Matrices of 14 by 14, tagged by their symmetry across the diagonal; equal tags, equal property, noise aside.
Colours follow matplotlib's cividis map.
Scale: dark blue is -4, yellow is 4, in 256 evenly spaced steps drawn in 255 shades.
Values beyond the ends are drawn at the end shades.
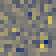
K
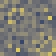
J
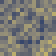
J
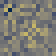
J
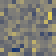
K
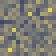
J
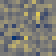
K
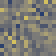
K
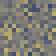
K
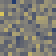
K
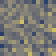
J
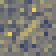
J
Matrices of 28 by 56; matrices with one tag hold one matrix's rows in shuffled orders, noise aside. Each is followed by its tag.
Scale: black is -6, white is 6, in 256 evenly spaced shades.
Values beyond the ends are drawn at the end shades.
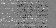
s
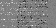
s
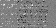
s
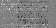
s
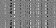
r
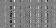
r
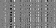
r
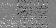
s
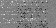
s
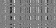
r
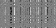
r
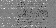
s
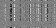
r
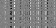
r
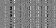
r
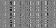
r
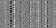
r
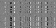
r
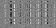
r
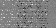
s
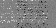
s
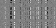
r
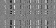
r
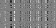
r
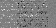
s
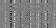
r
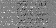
s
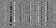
r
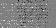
s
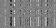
r
